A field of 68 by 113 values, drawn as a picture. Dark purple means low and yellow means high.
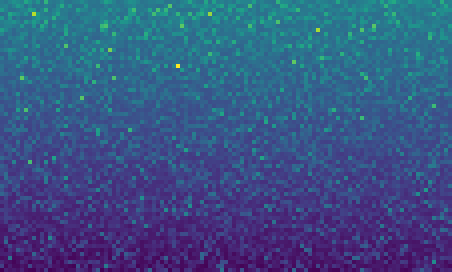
Odd rows or columns: none. Slope: up to the top. Grain: fine. Stripes: none.
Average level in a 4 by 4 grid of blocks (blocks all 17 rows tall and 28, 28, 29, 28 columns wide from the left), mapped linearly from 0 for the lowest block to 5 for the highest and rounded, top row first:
5 5 5 5
3 3 3 3
2 2 2 2
0 0 0 0
